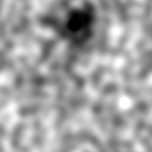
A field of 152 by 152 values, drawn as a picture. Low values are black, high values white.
The field is smooth, with broad soft blobs. The top middle is the ninth with the lowest average. A single dip lies in the top middle. No row or column stands out. There are no lone odd cells.
